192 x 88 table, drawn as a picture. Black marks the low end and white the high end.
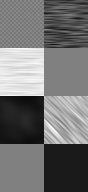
It is made of 4 by 2 panels. Panel 1,1: middling, checkered, faint in contrast. Panel 1,2: low, streaked across. Panel 2,1: very high, streaked across, faint in contrast. Panel 2,2: middling, flat. Panel 3,1: very low, smooth, faint in contrast. Panel 3,2: high, slanting down to the right. Panel 4,1: middling, flat. Panel 4,2: very low, flat.
